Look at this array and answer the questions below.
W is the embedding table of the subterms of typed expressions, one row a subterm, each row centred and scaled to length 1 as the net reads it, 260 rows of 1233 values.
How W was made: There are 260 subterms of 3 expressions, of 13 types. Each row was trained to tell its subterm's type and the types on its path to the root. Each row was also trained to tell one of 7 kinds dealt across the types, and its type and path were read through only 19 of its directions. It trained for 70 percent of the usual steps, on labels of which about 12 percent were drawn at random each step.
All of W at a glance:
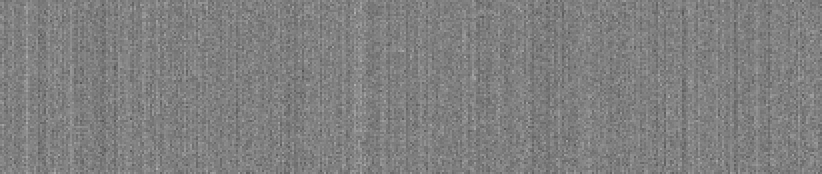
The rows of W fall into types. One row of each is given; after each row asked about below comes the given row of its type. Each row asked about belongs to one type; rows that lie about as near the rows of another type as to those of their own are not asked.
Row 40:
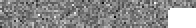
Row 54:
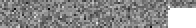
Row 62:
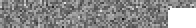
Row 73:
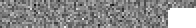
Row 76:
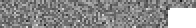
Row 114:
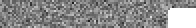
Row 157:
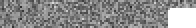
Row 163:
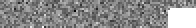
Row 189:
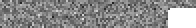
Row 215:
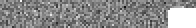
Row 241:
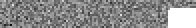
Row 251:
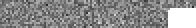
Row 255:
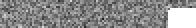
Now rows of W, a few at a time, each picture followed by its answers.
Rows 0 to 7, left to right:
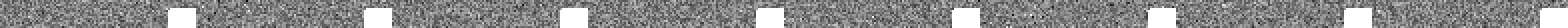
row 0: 114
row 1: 251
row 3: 40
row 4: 73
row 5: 215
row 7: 73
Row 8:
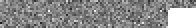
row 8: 251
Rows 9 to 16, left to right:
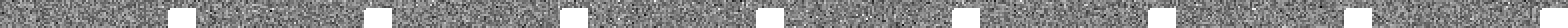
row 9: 73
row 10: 215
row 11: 251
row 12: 251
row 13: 241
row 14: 215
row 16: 255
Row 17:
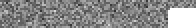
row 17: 76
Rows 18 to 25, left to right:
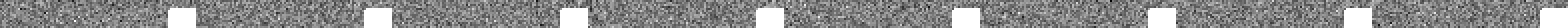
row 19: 76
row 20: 73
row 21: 157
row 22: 189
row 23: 54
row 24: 62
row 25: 215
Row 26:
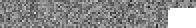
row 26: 157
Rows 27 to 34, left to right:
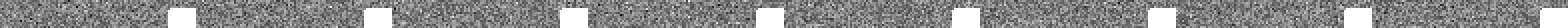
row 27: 189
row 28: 251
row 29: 251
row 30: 215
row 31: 157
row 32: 251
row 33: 114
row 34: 62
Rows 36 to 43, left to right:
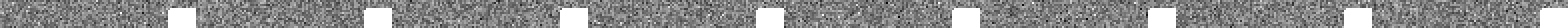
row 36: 62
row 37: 163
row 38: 241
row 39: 76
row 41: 241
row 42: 114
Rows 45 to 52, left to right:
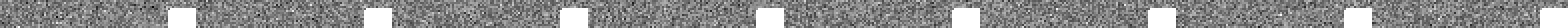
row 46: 157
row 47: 189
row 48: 62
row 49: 76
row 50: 163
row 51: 40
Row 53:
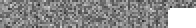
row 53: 73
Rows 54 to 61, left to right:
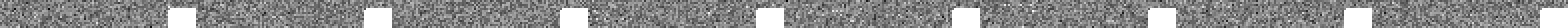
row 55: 157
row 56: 40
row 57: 54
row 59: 62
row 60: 241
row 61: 54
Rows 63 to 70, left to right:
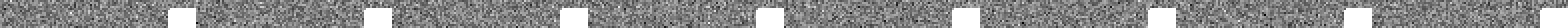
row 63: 62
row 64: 251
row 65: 54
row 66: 76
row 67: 157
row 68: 251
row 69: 241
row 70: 114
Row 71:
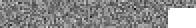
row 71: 241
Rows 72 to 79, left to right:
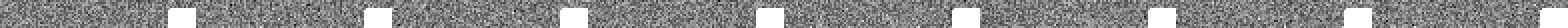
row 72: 73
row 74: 163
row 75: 62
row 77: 76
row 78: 76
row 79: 163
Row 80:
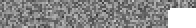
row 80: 157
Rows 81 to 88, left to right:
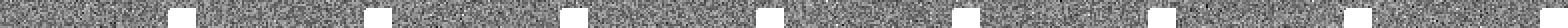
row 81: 76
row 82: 73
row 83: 251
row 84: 73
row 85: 157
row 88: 163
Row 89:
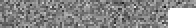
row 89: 76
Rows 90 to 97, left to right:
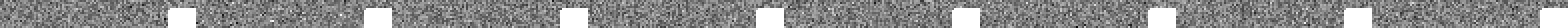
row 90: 157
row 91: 251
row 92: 73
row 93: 251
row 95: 163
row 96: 163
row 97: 54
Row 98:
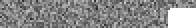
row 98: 255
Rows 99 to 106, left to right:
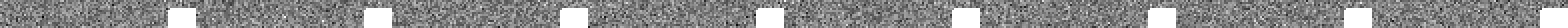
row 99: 76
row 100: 54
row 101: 76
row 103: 40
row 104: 255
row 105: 76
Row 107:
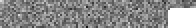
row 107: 215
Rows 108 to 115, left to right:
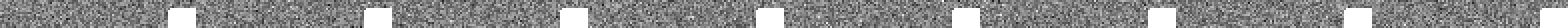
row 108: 215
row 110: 76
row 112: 62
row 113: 241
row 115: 163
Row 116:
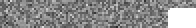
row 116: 40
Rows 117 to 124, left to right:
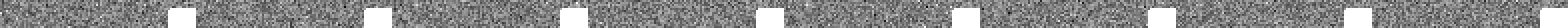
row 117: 62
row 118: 40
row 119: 157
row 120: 62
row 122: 40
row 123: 157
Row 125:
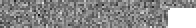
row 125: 114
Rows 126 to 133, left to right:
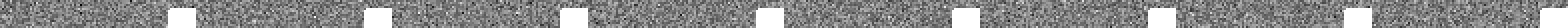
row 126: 251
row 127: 241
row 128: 73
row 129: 255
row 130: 163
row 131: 215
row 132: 157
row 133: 40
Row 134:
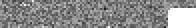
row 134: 62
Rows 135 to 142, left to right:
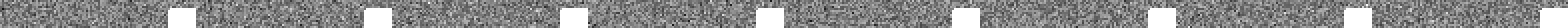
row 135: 62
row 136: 215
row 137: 241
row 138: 163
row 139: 76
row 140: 40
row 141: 163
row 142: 241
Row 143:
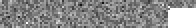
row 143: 54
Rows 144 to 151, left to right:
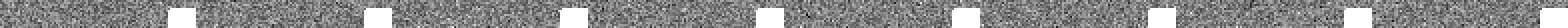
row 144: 255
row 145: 62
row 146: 241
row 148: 40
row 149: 157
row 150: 40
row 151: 241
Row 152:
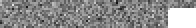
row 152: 73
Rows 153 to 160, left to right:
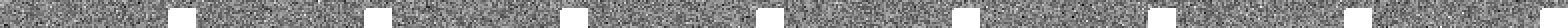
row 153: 241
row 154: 62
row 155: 76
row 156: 114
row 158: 255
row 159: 54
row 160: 54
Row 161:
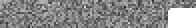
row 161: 215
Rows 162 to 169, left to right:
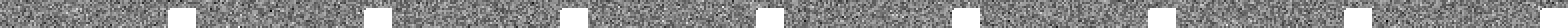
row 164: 76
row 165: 62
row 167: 54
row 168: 241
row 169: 255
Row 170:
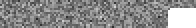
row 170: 40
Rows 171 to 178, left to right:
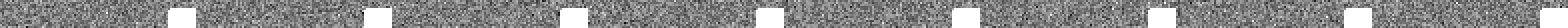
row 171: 255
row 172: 241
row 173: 251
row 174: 157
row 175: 157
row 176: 76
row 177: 114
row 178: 157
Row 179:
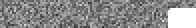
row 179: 54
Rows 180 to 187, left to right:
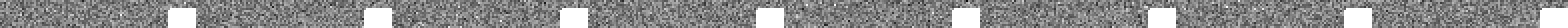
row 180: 40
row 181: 76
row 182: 76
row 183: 54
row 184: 163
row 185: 114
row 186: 40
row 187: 255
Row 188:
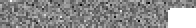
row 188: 215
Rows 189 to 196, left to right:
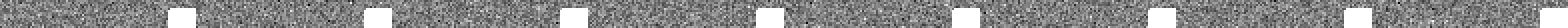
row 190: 189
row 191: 163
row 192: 163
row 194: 40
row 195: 241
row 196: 251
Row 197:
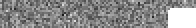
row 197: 157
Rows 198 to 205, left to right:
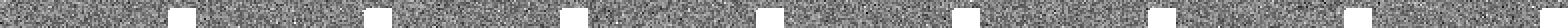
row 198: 241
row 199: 189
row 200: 163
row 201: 62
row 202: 73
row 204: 189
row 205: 73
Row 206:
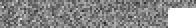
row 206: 54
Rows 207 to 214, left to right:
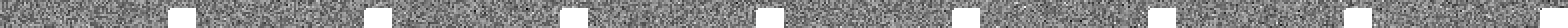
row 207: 157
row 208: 40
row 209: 189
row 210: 255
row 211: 76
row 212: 163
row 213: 251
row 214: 255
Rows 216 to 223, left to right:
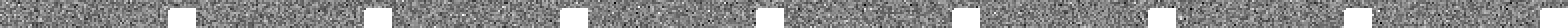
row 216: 241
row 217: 255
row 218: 40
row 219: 157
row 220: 215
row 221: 251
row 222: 251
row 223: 251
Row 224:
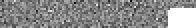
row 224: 215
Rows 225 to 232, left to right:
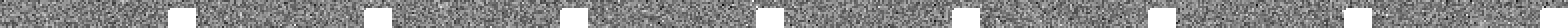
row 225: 215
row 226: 114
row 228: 54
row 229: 255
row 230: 157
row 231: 251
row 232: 40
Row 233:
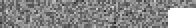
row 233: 40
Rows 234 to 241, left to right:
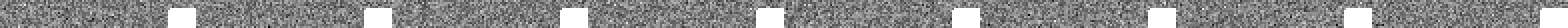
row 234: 163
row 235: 241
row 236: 241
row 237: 62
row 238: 62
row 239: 76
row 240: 189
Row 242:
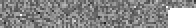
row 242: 157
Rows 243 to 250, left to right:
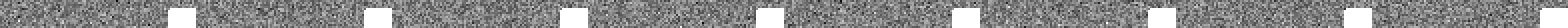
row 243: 163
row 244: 163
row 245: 255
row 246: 241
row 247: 54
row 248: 54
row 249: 157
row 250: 241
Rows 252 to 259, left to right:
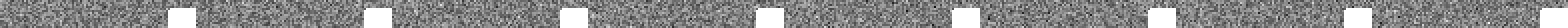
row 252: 215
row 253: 76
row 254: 163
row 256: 163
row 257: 62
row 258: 255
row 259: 255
